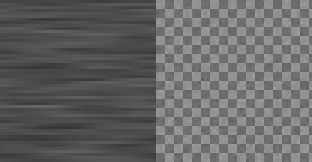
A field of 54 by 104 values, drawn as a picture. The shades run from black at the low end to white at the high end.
The table splits into one row of 2 panels. Panel 1,1: low, streaked across, faint in contrast. Panel 1,2: middling, checkered.
